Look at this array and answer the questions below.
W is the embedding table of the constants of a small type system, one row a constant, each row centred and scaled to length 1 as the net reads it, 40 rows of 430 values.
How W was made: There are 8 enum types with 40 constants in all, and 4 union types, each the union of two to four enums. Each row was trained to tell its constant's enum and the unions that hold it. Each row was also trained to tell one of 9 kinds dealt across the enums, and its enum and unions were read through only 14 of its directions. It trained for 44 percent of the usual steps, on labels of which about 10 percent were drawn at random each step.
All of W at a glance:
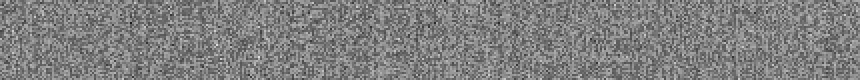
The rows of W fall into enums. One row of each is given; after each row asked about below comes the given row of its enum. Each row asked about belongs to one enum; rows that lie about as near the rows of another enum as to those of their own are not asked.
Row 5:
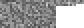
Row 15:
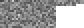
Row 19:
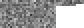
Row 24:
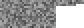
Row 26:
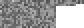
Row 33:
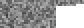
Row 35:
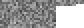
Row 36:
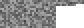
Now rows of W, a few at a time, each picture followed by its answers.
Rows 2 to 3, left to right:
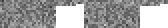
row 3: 33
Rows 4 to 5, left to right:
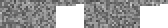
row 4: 19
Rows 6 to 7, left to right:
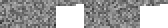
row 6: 36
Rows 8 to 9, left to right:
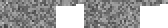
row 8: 24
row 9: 19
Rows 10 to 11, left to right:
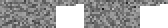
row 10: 26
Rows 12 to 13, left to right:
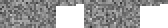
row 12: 36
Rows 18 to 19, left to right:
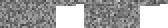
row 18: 19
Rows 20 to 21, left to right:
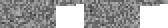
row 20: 33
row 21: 19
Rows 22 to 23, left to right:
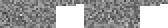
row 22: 24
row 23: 5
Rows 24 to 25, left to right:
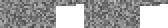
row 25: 36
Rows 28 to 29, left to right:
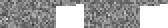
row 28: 24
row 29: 19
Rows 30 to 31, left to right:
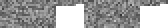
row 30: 36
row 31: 36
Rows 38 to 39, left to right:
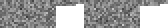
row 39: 24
